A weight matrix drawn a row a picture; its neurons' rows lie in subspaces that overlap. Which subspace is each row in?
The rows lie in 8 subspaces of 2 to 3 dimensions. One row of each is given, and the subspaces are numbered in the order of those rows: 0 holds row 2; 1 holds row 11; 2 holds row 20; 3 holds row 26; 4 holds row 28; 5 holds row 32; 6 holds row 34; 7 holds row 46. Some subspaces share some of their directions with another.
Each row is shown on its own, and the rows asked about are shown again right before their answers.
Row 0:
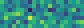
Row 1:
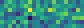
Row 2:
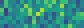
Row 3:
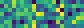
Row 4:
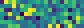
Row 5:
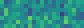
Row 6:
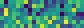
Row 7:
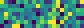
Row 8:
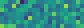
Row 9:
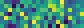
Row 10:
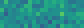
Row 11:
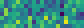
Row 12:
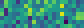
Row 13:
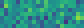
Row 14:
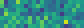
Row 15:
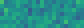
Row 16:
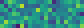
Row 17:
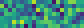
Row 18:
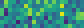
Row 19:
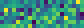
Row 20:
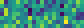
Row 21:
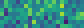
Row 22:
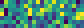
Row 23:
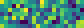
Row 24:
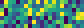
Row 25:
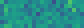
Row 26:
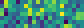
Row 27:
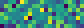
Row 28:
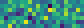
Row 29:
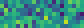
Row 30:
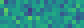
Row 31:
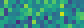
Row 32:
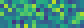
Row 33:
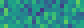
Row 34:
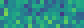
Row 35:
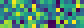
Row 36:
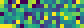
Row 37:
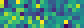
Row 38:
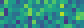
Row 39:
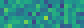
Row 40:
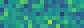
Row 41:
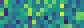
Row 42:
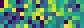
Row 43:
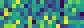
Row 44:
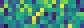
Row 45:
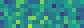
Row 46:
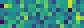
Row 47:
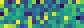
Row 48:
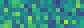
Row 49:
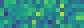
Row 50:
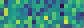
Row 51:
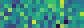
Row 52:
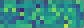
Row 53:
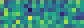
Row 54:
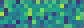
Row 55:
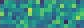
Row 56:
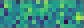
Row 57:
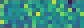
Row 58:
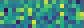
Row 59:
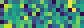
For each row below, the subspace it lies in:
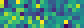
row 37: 3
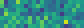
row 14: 3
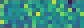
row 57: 7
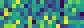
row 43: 1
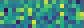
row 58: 3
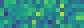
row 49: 5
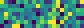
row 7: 5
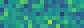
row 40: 6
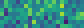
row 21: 1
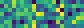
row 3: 5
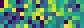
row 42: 3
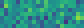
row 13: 7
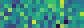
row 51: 1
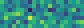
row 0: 4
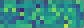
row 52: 3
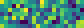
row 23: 2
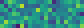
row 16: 5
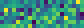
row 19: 3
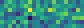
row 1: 4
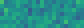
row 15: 2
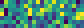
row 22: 2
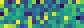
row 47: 6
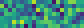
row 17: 5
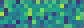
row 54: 6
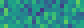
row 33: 0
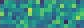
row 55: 2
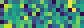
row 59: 7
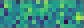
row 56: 7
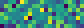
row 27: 6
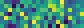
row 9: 1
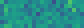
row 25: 7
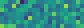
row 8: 6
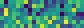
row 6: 6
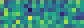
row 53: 4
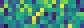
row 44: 0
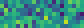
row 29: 5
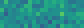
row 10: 6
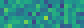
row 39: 4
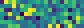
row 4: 1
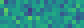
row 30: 1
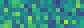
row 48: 5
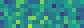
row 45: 0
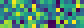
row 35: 5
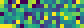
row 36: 6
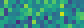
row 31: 2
